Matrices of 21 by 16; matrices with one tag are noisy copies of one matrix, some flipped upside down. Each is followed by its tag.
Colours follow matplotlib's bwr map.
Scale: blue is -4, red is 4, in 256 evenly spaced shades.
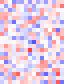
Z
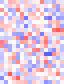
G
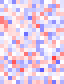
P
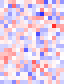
P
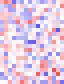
Z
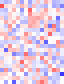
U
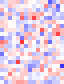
G
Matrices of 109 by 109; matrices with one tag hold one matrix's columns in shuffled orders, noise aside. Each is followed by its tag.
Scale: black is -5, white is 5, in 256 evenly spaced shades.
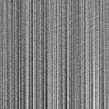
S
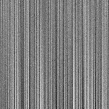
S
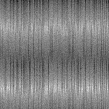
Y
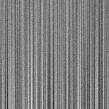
S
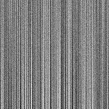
S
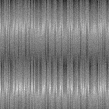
Y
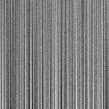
S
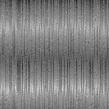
Y
